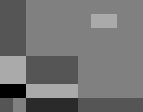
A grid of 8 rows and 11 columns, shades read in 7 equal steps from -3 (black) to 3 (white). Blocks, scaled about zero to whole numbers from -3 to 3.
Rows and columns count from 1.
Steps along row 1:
same up same same same same same same same same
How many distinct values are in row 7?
3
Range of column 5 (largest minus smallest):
3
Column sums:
-6 -5 -3 -3 -3 -3 -1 0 0 -1 -1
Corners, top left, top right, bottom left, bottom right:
-1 0 -1 -1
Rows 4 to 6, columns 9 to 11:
0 0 0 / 0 0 0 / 0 0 0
